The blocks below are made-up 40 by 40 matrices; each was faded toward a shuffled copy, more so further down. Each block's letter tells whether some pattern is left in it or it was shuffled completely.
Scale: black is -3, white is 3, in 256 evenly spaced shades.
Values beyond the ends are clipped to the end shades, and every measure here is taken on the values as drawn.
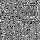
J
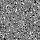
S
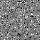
J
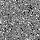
S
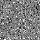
J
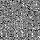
J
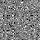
J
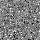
S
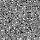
J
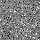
S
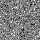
S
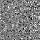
J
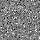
J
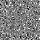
J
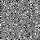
J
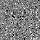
J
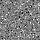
S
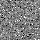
S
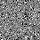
J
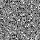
J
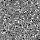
J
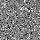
J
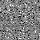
J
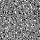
J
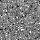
J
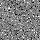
S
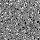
S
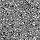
S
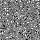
S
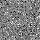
J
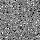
S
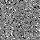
J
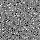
S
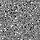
J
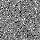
S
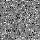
J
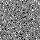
J
